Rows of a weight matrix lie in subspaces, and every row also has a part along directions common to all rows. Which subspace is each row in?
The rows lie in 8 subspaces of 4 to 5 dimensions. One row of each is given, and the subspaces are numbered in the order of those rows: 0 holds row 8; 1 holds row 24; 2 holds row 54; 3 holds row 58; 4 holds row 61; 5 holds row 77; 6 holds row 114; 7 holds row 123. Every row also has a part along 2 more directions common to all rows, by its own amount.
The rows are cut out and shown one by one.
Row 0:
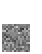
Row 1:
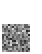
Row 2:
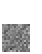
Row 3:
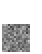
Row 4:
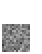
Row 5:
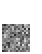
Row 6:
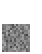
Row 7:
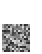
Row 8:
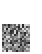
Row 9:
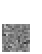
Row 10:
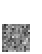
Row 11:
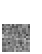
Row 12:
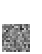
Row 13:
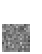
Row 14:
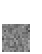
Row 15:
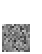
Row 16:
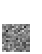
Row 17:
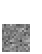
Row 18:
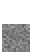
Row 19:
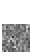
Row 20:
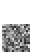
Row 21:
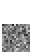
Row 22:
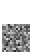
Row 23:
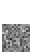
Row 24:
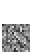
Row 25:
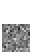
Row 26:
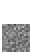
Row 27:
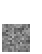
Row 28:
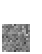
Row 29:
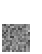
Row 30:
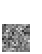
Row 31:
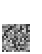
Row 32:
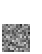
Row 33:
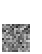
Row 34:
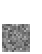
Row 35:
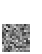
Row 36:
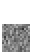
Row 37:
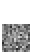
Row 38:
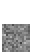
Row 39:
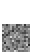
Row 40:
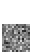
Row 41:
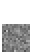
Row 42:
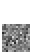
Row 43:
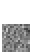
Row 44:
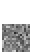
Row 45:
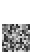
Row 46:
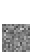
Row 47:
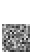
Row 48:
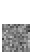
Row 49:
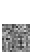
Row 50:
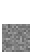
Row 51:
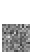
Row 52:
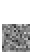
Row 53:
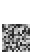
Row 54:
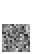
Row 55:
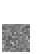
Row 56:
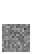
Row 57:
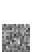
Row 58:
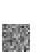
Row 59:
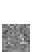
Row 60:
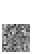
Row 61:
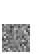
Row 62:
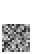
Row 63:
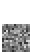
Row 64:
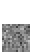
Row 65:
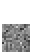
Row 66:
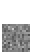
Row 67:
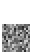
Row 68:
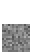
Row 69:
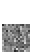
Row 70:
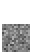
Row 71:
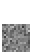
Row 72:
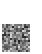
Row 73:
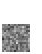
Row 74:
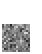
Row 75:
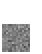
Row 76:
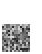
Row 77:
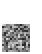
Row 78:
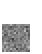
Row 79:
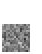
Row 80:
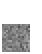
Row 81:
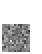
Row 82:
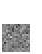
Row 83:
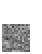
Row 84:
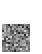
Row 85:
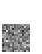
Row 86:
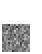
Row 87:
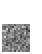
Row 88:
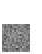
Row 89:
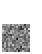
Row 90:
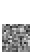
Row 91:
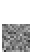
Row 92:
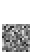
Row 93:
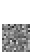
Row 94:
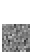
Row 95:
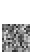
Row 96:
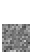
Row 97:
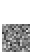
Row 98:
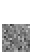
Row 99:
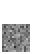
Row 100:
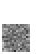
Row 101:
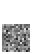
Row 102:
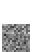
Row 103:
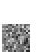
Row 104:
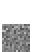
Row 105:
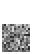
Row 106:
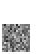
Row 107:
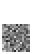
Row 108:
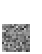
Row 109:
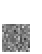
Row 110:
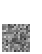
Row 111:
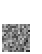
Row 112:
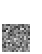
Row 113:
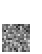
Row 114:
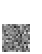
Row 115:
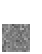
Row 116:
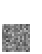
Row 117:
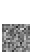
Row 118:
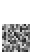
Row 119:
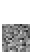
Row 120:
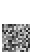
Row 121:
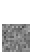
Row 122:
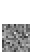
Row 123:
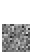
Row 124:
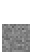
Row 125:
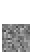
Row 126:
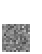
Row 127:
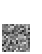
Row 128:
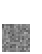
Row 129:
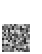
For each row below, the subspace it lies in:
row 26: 4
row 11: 2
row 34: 0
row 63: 1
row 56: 1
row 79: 1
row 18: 2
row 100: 2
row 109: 5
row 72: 7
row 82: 7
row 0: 6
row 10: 3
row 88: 2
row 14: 3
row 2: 6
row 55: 3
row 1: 7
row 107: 2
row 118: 1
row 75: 4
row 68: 7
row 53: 5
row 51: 0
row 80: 4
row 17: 4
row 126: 5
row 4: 2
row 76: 0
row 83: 5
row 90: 1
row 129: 1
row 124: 5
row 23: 7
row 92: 1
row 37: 2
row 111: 3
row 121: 0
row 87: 0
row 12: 6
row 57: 7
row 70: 3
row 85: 1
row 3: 7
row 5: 7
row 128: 4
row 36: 4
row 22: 5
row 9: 6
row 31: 3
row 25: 0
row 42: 3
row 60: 3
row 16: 1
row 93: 2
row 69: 1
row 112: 0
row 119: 5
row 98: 5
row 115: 6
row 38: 6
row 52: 6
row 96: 6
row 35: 6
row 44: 1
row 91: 5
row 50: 5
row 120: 4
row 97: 7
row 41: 1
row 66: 7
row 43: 0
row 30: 3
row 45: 2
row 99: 3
